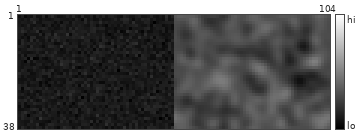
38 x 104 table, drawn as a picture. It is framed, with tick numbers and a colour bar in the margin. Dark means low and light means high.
The table splits into one row of 2 panels. Panel 1,1: very low, fine-grained, faint in contrast. Panel 1,2: low, blotchy.
